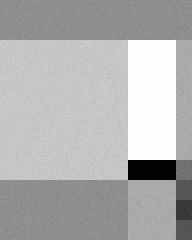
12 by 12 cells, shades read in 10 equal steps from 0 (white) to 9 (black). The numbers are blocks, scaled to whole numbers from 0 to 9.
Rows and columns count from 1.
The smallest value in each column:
2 2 2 2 2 2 2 2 0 0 0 3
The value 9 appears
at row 9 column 9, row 9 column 10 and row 9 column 11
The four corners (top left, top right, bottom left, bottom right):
4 4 4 6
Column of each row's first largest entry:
1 1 12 12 12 12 12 12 9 12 12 12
